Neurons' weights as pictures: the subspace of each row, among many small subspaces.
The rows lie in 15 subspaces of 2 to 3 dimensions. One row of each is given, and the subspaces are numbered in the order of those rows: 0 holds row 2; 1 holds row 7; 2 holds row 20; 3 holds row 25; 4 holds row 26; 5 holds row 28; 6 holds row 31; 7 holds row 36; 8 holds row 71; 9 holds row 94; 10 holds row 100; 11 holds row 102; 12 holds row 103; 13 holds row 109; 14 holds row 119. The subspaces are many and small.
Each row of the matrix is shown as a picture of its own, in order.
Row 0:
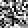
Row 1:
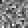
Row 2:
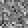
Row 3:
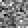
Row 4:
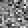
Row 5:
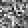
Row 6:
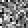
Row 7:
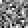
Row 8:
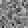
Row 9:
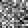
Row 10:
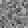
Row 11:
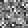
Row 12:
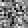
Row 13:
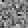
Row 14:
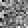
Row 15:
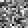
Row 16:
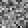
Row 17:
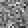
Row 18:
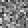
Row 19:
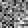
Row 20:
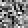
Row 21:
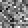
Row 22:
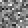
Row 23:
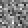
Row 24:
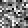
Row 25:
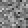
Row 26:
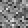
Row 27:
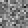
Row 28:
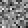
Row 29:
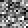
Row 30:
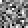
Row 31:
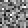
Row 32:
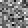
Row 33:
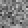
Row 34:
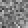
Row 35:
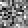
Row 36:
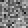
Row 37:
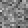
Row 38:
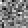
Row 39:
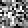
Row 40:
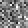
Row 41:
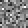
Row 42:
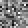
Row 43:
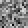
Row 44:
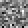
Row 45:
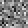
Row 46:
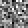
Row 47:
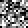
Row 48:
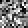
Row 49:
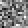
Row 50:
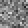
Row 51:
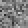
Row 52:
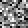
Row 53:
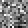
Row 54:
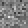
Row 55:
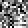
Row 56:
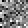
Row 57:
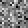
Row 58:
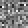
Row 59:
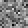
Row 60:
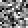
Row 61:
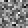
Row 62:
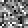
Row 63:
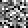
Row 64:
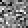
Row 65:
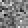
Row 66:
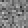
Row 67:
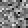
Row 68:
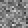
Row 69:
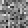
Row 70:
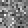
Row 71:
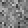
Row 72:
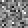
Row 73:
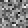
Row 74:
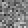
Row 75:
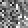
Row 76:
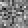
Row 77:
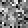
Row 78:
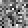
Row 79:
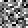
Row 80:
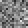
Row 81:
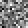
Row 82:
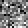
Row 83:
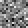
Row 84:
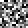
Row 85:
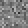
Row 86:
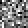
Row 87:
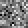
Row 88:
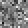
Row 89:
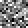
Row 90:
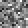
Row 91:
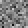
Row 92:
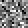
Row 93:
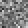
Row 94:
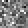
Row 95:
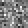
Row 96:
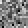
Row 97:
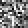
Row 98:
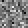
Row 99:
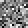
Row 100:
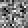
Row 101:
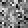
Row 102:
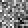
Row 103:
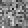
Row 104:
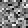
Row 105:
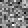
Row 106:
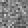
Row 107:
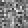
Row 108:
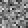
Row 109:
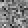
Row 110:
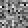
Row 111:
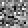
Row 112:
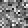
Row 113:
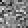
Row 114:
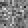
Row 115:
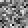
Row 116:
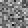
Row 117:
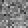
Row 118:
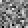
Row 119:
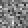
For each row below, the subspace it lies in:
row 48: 10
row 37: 7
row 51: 2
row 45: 0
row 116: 7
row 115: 13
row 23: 14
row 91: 13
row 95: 12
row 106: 7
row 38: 10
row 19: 11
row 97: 2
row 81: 5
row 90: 3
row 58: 14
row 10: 10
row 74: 11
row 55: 4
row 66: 1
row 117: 4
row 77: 8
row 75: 8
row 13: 1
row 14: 6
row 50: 13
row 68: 14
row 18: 6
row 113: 6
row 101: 8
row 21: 4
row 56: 6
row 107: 12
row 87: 12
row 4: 8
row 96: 10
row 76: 13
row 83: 4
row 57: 8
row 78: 12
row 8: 10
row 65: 9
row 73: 9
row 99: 12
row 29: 11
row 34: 5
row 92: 14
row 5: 2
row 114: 13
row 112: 2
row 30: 1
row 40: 8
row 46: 0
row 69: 4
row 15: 13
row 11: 0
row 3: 9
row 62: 0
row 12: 12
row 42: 14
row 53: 4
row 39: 12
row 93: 5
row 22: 9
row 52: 7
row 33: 12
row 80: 11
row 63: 6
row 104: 3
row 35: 13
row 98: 14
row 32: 7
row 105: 7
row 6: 6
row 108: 5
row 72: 14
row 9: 11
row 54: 0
